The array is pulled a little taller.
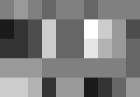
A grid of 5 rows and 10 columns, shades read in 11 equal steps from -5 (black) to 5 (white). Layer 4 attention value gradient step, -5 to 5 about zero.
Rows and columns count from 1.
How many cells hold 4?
1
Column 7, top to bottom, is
-1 5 4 0 -4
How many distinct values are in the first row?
3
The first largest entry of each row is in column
2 7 7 1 1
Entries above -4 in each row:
10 9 10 10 9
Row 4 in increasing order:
-1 0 0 0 0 0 0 1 1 1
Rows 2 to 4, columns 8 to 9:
3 1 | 2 1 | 0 0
